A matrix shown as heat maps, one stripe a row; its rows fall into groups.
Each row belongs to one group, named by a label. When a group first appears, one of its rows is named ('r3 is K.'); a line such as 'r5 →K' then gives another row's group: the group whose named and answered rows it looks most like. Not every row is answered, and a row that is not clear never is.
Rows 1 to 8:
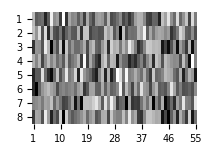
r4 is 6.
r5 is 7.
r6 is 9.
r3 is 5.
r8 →5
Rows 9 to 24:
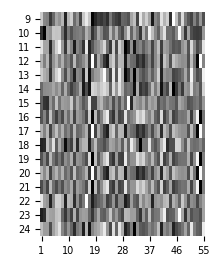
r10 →9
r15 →9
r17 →6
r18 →9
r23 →9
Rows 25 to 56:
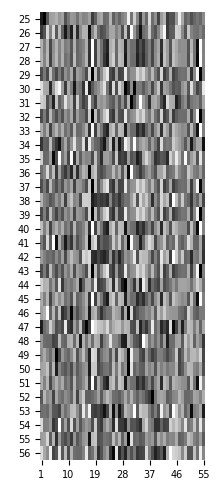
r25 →9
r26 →9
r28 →6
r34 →7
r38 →7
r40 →6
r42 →7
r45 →6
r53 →7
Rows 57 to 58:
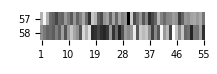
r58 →7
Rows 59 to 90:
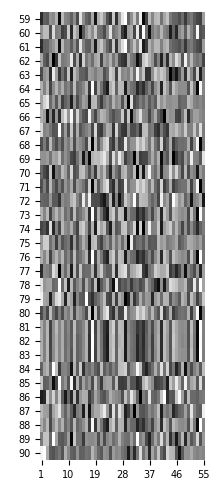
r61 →5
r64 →6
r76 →6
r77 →5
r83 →6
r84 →5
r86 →9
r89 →5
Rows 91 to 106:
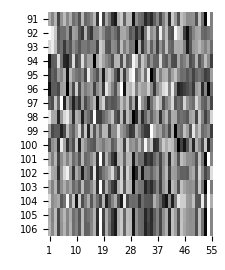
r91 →6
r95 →5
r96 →5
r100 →5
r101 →6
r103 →6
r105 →6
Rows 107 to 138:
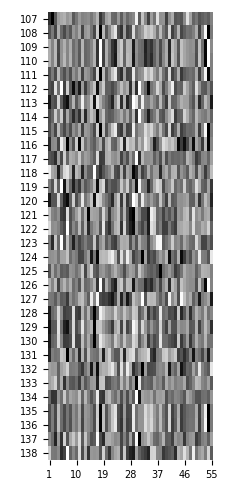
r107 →9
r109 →6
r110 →6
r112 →9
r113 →7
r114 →9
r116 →5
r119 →9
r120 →7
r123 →9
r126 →6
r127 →7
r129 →7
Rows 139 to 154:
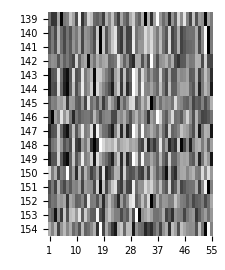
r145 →5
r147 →7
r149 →7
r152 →5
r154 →6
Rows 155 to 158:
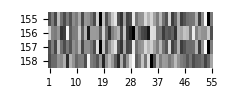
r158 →5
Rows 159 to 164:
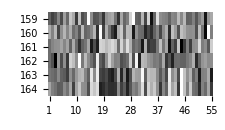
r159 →5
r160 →6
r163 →7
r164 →7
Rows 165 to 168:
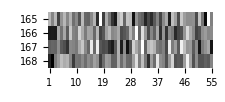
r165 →6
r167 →7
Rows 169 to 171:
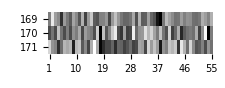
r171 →7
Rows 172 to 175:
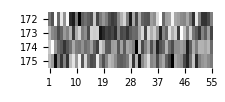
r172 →9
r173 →7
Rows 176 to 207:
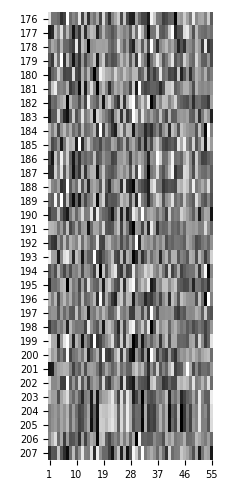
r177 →9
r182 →5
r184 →6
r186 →9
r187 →9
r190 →7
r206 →9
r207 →7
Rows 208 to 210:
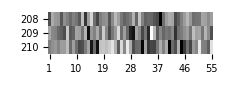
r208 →9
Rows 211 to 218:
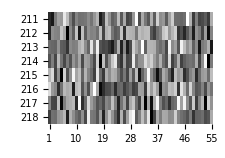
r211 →9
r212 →5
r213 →7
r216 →7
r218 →5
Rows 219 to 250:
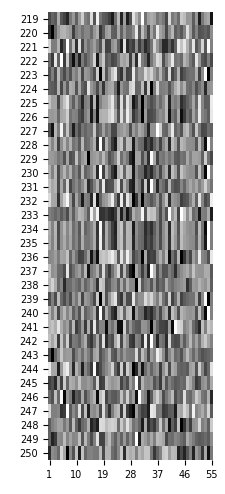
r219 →7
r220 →9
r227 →9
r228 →6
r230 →6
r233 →7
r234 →6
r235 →6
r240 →6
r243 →9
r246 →9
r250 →5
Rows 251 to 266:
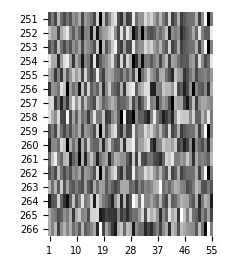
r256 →5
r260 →5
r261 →9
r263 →9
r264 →7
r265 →7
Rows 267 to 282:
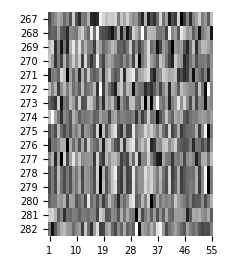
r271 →5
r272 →6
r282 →9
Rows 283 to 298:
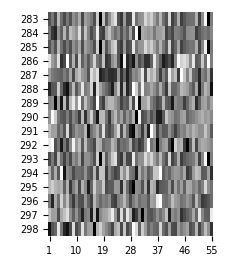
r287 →7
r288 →7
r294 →9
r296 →9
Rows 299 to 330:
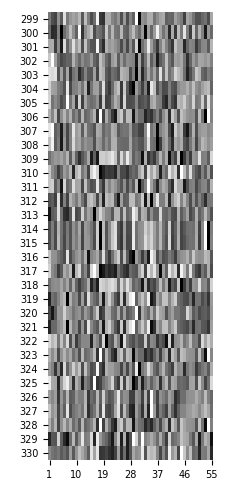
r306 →6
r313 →7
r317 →7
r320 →9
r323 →6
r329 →7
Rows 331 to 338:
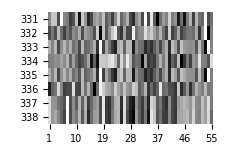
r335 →6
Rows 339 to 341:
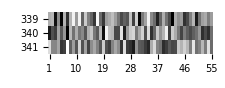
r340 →5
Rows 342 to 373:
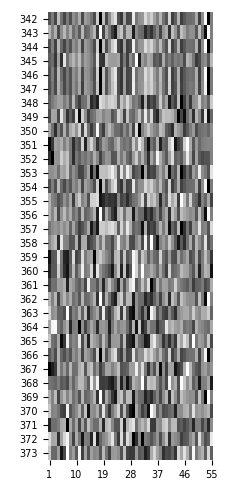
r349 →5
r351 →9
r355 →7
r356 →6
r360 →7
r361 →5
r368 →7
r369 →6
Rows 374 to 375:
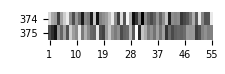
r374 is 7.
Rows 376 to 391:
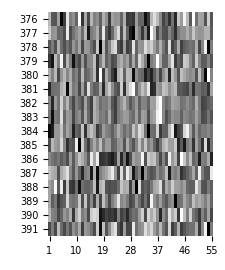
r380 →6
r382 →9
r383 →9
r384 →9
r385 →5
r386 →7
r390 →7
